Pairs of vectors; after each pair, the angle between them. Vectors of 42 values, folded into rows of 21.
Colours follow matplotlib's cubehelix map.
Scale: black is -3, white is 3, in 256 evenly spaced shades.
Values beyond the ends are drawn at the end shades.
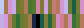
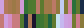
partly aligned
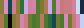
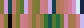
nearly parallel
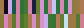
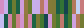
partly opposed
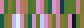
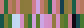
nearly parallel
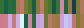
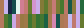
orthogonal
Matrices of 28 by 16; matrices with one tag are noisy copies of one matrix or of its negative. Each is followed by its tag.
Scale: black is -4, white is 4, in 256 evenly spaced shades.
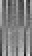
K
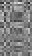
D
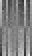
K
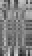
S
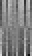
K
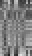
S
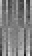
K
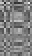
D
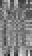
S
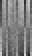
K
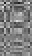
D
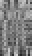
S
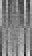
K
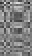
D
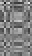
D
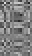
D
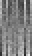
K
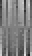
K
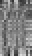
S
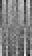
K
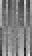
K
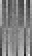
K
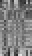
S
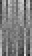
K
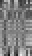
S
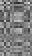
D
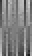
K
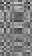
D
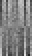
K
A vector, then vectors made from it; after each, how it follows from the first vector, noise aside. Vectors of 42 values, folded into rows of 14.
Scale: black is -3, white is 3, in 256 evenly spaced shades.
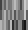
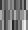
sign-scrambled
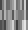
sign-scrambled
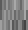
shrunk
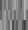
shrunk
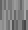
shrunk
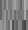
shrunk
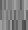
shrunk
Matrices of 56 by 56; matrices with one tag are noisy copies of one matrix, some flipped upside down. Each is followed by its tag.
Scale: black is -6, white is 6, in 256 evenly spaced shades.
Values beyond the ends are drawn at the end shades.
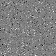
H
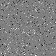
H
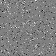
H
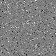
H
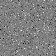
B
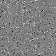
H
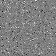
H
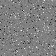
B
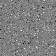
B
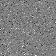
H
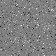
B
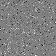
H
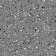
B
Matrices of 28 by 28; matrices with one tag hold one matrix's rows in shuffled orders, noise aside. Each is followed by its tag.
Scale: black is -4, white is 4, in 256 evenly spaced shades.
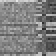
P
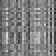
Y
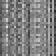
Y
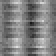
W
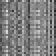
Y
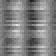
W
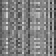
Y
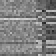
P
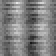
W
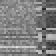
P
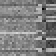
P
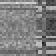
P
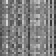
Y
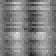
W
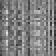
Y
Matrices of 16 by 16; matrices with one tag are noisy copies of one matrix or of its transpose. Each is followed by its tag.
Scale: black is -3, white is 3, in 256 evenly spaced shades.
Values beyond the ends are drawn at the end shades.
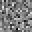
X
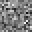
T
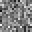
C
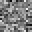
C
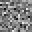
X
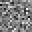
X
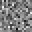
X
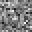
T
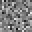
X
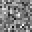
T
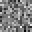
C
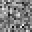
T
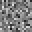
X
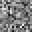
T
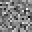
X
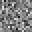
X
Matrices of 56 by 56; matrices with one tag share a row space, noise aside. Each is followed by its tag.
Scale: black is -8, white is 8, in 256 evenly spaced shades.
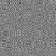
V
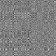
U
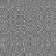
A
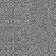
U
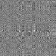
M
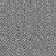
A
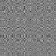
A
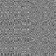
U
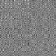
U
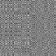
U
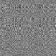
V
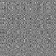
A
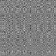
A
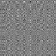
A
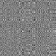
M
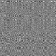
V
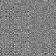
U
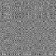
V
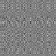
A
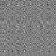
A
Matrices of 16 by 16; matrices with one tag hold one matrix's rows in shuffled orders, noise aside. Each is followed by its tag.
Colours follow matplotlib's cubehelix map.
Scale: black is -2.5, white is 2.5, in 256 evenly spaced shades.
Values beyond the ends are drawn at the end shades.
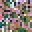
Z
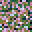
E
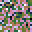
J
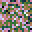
E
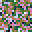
J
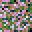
E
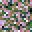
E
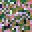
Z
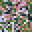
E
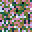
Z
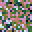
J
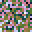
J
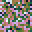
J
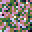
E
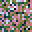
Z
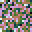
J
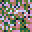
Z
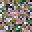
J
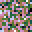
E
